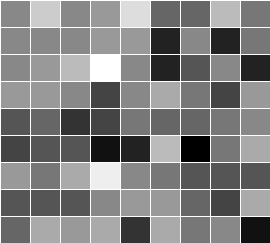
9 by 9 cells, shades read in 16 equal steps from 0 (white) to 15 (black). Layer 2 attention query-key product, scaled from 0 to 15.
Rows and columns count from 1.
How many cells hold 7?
15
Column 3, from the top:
7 7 4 7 12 10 5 10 6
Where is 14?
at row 6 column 4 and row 9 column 9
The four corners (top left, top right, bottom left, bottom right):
7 8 9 14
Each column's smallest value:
6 3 4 0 2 4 7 4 5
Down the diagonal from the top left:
7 7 4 11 8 4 10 11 14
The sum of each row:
55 74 67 67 83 90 65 74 71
